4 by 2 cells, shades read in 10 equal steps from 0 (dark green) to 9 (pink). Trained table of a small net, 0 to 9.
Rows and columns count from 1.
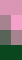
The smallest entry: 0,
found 2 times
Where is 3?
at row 3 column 1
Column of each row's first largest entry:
1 2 2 1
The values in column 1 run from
0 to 8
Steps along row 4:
same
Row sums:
16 15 9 0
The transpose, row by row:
8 6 3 0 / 8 9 6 0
